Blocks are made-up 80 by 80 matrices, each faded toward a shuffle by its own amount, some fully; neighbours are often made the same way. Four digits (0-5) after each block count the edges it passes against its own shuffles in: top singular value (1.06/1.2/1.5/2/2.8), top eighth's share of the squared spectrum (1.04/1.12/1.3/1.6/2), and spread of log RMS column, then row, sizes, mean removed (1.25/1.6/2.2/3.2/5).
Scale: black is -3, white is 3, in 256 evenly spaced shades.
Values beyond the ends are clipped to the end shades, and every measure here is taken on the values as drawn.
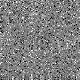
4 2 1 1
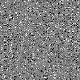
3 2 1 1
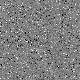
0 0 0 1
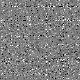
2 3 2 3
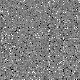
1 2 2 1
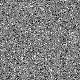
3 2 0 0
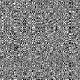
4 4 3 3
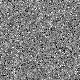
1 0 0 0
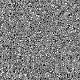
3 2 1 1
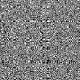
4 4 2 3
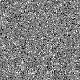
3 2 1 1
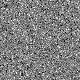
1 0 0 0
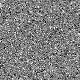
2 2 0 0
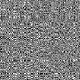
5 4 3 3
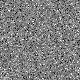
1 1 0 0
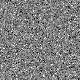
3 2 0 0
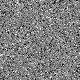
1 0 0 0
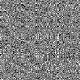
4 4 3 2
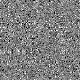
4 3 1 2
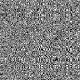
4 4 2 2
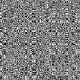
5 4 3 3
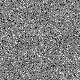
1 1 0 0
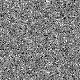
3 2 0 0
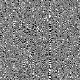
4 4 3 1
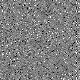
3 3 1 1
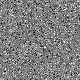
0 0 0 0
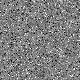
1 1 0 0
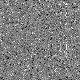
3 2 1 0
